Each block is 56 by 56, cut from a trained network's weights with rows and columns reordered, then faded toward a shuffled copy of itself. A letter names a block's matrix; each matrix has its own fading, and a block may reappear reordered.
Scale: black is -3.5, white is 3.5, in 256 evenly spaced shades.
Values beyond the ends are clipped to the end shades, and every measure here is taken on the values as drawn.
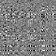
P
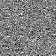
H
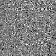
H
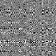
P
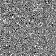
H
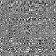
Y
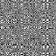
Y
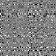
P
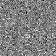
H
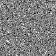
H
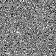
H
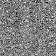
H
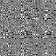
P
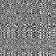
Y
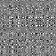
Y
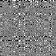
P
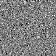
H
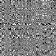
P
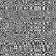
Y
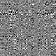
P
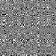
P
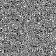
H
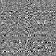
Y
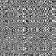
Y
